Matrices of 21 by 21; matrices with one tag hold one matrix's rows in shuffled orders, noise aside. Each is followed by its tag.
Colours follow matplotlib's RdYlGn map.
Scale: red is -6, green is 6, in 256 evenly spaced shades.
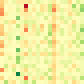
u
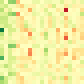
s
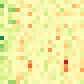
s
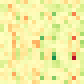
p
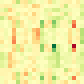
p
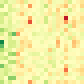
s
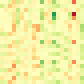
p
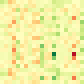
p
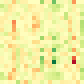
p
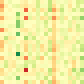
u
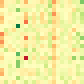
u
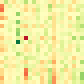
u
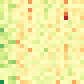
s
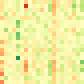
u
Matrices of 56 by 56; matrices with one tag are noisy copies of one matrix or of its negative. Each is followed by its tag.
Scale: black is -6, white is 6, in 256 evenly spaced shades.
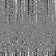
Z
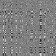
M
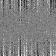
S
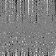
Z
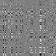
M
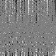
Z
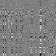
M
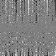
Z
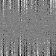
S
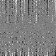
Z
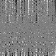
Z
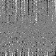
Z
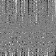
Z
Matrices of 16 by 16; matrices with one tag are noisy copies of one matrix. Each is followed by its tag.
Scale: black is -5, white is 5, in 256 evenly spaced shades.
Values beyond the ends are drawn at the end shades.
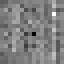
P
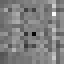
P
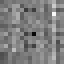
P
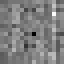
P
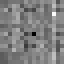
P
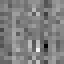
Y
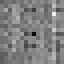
P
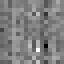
Y
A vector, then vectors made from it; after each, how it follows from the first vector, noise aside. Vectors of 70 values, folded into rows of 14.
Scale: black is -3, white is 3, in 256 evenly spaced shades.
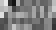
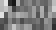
copied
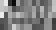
copied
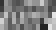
reversed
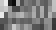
copied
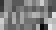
reversed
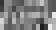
reversed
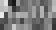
copied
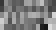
reversed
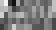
copied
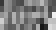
reversed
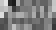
copied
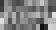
reversed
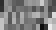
reversed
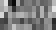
copied
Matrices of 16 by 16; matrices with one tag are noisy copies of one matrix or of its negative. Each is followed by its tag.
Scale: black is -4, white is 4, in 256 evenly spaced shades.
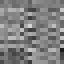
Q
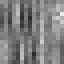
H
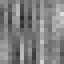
H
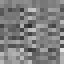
Q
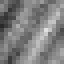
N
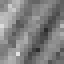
N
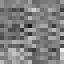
Q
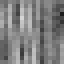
H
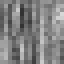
H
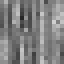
H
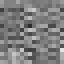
Q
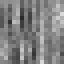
H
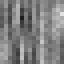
H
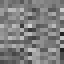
Q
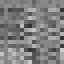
Q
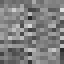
Q
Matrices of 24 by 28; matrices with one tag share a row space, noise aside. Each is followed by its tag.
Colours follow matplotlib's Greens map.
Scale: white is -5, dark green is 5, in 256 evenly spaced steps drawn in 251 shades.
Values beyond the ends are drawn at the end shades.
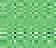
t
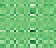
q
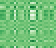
q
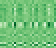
t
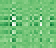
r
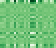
q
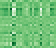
r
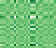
q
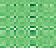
q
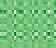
t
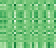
t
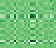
q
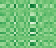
q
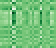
r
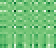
t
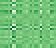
r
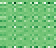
t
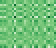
t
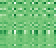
t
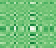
q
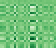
q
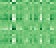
r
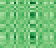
q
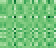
t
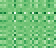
t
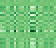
q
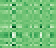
r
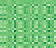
t
